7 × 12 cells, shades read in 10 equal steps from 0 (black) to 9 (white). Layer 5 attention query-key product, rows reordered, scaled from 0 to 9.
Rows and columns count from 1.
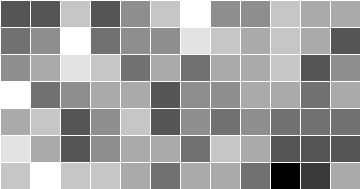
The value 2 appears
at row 7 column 11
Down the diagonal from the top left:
3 5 8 6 7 6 6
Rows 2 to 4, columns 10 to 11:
7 6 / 7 3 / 6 4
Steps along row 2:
up up down up same up down down up down down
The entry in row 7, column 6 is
4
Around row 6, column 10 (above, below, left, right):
4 0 6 3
